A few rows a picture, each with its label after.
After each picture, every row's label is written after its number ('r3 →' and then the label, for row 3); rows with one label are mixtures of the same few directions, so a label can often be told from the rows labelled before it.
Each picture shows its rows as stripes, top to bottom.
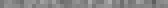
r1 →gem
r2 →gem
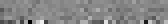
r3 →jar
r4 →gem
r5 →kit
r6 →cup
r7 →gem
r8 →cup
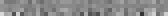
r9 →gem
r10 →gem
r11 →gem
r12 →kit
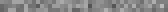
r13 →gem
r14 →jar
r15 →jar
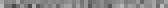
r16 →kit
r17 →gem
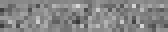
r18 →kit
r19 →jar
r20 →kit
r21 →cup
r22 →jar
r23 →jar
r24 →kit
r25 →gem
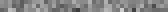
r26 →cup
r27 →gem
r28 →jar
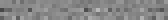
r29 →kit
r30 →jar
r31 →kit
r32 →kit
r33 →kit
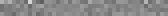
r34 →cup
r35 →cup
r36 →kit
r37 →gem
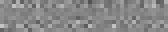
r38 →kit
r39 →gem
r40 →cup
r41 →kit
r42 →jar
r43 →jar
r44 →jar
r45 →cup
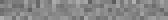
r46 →jar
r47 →gem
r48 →kit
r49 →kit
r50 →kit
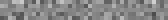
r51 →gem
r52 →jar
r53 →gem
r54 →gem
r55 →jar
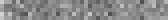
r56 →kit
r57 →gem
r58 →gem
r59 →cup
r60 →kit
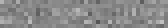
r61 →kit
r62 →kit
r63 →jar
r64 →jar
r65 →cup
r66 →kit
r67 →kit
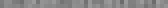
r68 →gem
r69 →gem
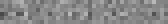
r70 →gem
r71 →cup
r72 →jar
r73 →jar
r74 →cup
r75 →cup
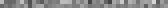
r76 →gem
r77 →cup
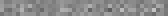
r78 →gem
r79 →kit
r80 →gem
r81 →kit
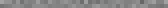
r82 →kit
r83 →kit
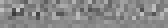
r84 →cup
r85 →gem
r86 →kit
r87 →gem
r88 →jar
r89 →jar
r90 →jar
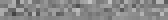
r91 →kit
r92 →jar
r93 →jar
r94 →gem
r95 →gem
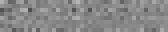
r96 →jar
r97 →gem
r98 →cup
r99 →kit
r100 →jar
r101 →gem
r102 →cup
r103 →gem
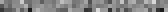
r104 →gem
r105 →cup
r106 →kit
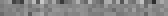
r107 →gem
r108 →cup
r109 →jar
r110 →cup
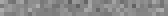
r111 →jar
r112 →jar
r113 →kit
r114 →gem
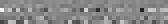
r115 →cup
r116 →gem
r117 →kit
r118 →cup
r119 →cup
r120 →jar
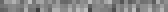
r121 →gem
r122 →jar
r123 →jar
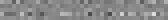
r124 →kit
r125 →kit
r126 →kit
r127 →gem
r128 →cup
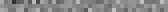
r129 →gem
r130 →gem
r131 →jar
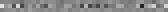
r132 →gem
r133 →kit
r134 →kit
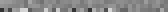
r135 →cup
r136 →jar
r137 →cup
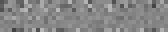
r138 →jar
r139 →gem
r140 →cup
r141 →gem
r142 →gem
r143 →cup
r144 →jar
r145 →gem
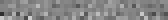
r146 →cup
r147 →jar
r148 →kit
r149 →kit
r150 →cup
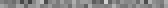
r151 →cup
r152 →jar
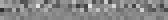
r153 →cup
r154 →jar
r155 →kit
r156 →cup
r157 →kit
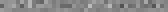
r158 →cup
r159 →gem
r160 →kit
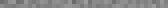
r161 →jar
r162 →gem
